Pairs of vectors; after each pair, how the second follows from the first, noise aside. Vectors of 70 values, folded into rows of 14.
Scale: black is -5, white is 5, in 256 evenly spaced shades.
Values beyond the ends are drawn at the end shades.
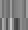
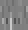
partly zeroed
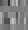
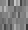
shuffled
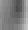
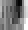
scaled up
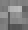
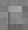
shrunk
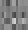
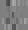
partly zeroed
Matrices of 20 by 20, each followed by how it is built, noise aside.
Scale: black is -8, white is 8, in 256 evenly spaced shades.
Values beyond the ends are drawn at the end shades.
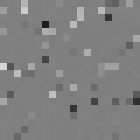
sparse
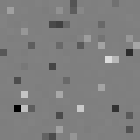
sparse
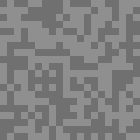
noise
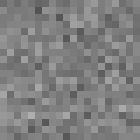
noise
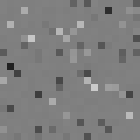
sparse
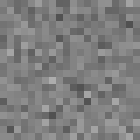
noise
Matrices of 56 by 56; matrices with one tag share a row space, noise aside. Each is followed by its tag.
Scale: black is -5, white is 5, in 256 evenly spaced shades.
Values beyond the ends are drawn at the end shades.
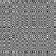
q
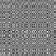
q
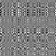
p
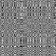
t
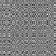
q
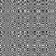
p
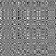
p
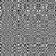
p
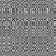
q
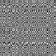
q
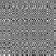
q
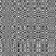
p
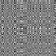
t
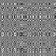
t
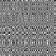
q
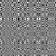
p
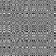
q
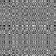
q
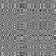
t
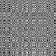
q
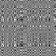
t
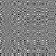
p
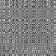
q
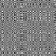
t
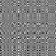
p
